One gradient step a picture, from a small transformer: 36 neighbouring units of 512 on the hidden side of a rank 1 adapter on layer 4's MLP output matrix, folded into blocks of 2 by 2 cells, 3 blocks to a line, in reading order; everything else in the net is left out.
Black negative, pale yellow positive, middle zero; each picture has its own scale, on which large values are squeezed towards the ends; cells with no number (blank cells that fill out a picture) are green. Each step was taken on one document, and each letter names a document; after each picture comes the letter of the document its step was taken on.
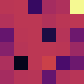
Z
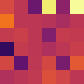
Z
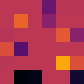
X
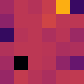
Z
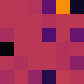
Z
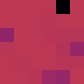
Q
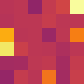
Z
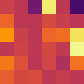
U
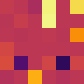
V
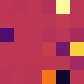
Q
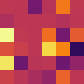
U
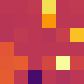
V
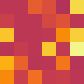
U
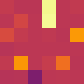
V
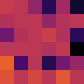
U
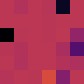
Q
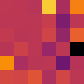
U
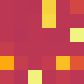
V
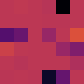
Q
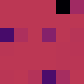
Q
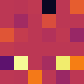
V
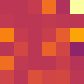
U
